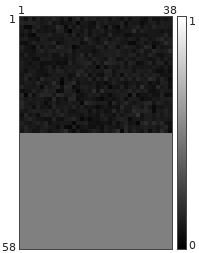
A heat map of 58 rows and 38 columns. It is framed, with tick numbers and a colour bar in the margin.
The table splits into 2 rows of 1 panel. Panel 1,1: very low, fine-grained, faint in contrast. Panel 2,1: middling, flat.
